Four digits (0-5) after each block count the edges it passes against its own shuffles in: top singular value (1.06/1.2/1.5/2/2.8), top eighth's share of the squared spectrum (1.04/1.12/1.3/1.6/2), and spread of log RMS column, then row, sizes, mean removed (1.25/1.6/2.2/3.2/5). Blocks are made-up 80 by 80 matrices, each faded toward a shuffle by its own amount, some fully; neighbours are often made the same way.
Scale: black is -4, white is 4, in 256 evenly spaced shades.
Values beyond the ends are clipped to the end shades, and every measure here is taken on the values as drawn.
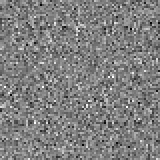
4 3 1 1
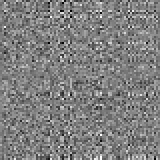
5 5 3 3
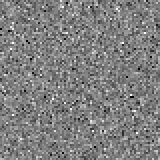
1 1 0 0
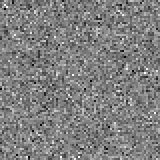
2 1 0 0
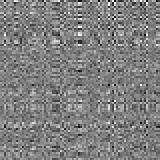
5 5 4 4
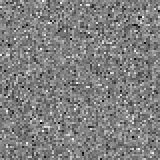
0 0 0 0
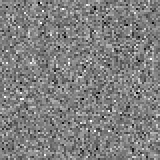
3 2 0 0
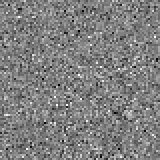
3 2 1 1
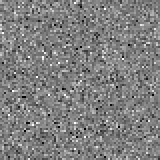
0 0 0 0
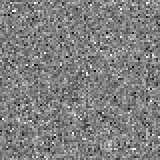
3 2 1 1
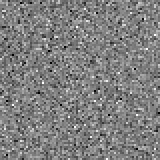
2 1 0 0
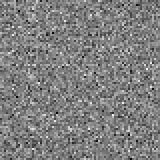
3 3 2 1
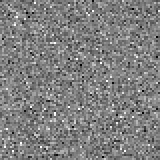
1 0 0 0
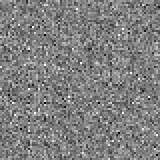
3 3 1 1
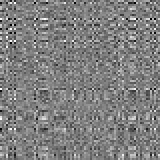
5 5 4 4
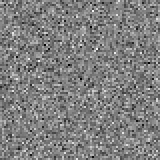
2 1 0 0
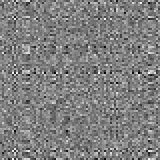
5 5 3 3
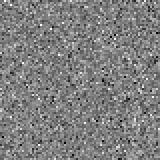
2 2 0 0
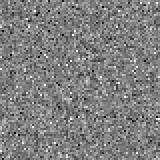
0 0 0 0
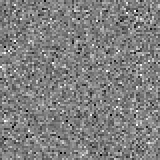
3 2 1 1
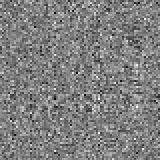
4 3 2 1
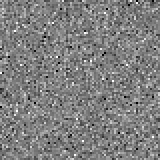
2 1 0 0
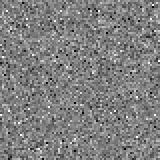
1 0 0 0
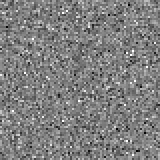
0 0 0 0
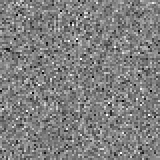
2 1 0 0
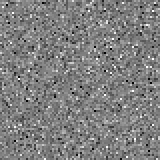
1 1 0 0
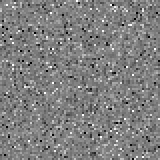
1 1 0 0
